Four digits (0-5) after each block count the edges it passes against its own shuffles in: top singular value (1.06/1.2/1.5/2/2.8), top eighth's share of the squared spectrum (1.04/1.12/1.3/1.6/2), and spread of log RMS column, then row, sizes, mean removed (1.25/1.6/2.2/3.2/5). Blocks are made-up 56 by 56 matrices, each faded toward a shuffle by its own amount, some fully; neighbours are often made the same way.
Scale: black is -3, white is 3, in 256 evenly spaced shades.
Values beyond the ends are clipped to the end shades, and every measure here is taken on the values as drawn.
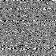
1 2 0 3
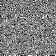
1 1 0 2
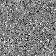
0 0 0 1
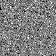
2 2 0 0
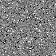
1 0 0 0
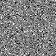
3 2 0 1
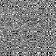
4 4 2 3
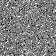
0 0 0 0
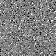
2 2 1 1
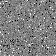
0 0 0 0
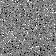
0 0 0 0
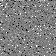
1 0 0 0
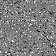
1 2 0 1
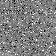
0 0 0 1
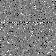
2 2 0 1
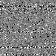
2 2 0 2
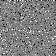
1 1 0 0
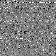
2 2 0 3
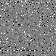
2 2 0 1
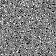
1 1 0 0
